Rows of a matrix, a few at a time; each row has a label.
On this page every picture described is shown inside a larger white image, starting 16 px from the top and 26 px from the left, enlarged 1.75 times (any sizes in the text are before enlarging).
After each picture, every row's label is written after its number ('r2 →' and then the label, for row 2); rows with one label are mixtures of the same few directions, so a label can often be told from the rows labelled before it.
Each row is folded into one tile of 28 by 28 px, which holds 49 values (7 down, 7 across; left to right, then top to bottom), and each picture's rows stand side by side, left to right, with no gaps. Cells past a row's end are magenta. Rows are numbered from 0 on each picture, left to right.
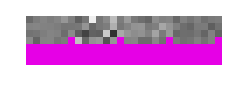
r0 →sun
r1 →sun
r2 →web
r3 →web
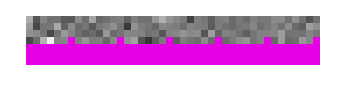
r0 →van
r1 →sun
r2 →van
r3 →sun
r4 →van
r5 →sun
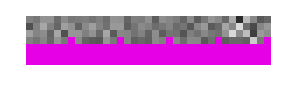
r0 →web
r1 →web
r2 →web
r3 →sun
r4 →sun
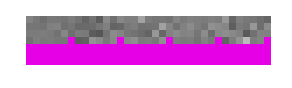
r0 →sun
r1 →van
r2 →sun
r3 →web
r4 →van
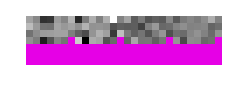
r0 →web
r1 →sun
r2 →sun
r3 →sun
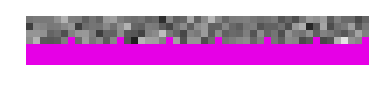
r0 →van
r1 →van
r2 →van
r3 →sun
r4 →web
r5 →sun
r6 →van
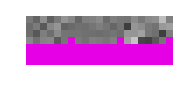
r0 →sun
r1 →web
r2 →van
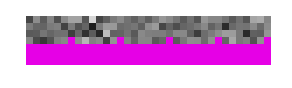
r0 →web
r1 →sun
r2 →sun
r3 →van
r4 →van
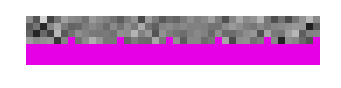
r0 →sun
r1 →web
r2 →sun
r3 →sun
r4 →sun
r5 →sun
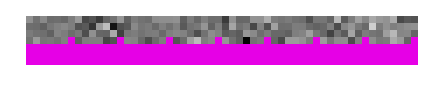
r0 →sun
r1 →sun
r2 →van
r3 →van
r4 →van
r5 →van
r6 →sun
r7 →van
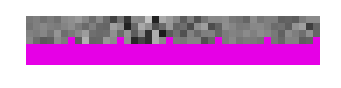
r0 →web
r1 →sun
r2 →web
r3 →sun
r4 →web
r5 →sun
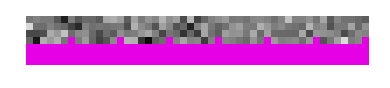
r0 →van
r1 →van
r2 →van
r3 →sun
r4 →web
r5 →sun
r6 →van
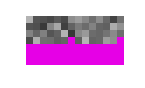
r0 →sun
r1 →sun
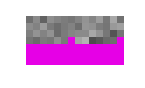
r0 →sun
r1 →van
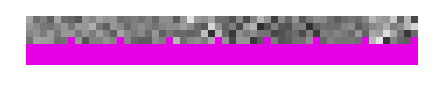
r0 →web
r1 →sun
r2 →web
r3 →sun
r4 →sun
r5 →web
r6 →sun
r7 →van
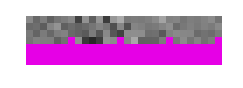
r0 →sun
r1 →web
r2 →van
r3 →van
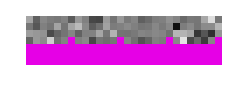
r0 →van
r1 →web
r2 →web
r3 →van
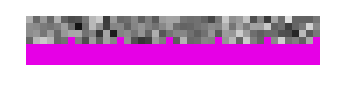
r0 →web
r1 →web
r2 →web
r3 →sun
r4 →van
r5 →sun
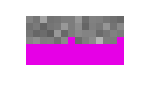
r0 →sun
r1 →van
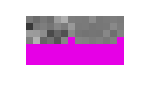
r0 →van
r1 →sun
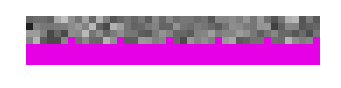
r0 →van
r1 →sun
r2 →van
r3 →van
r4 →van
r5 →web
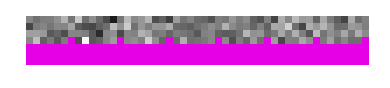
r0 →van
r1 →sun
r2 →van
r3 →sun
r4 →van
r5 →sun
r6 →web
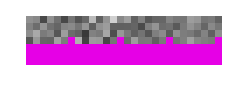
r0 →sun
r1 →sun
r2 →sun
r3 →web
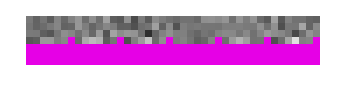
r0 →van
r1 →web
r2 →van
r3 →van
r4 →web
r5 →van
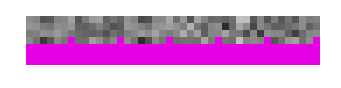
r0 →web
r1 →web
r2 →web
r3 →sun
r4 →web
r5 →van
